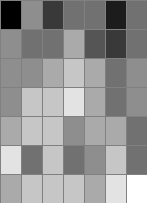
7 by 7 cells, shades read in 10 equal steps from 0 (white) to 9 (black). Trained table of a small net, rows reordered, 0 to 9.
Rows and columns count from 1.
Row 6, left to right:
1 5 2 5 4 2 5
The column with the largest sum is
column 6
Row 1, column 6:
8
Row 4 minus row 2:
0 -3 -3 -2 -3 -2 -1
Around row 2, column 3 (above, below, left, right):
7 3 5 3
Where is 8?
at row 1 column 6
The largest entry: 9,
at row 1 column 1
